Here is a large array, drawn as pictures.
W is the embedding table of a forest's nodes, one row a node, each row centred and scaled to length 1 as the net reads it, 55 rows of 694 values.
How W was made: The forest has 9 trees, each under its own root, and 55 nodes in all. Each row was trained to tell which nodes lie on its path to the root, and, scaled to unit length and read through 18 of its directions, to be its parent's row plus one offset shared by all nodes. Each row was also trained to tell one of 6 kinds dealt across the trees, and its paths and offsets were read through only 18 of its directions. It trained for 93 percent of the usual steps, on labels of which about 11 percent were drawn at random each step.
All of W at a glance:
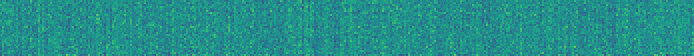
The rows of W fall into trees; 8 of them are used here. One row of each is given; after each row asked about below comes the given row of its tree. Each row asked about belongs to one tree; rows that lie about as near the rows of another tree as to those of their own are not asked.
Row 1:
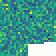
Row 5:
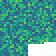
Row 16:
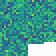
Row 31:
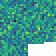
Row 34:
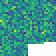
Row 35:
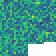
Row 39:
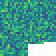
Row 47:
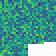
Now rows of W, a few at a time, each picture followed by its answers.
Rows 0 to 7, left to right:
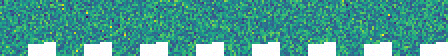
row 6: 31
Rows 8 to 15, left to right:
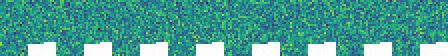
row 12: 35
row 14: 31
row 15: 34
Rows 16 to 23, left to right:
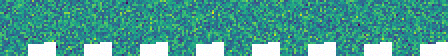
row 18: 16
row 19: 34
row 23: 16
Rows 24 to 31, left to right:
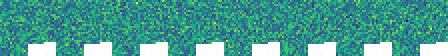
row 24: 35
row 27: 16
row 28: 16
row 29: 31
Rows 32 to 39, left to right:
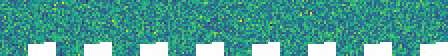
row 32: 47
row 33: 39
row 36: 39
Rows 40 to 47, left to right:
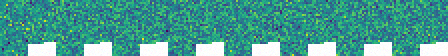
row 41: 16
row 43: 16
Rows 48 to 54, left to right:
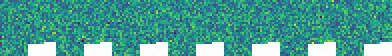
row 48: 47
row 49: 31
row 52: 31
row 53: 16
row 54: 47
